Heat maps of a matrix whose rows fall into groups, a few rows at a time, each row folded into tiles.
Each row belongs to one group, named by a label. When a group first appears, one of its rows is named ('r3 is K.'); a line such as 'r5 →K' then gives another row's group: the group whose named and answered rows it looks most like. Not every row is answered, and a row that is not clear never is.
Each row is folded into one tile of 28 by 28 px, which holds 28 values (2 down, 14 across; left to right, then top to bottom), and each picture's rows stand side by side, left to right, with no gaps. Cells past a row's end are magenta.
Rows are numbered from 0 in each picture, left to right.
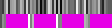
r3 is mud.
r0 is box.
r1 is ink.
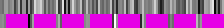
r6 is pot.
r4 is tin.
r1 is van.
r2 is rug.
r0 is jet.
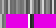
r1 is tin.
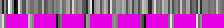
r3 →box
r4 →jet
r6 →tin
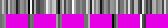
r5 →tin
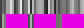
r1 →mud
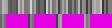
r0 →pot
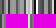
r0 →box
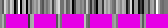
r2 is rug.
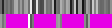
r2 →jet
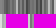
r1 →ink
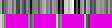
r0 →mud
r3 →tin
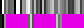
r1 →rug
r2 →ink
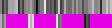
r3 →van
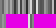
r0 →jet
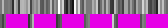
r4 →tin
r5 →pot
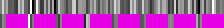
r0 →pot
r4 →pot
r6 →box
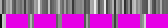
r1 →mud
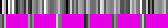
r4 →pot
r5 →rug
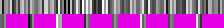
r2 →ink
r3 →pot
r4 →pot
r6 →pot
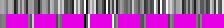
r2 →pot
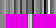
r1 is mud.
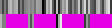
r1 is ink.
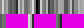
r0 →pot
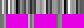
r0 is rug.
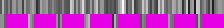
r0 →tin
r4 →mud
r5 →pot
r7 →rug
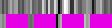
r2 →van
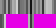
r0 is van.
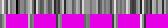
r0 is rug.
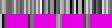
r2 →jet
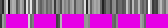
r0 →box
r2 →van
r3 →mud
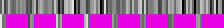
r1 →box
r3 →mud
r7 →jet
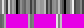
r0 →rug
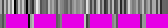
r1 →van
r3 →tin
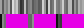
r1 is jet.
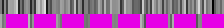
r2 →jet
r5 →tin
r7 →rug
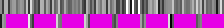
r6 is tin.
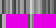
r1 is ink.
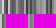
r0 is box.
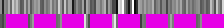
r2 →rug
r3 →tin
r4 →mud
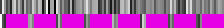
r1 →jet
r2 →rug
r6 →pot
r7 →van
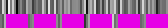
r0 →rug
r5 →rug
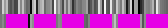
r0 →pot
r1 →box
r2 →rug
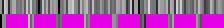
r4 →jet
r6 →rug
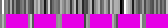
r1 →mud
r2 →jet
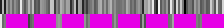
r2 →jet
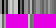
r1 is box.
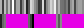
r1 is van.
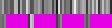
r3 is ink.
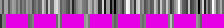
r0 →box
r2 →rug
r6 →mud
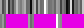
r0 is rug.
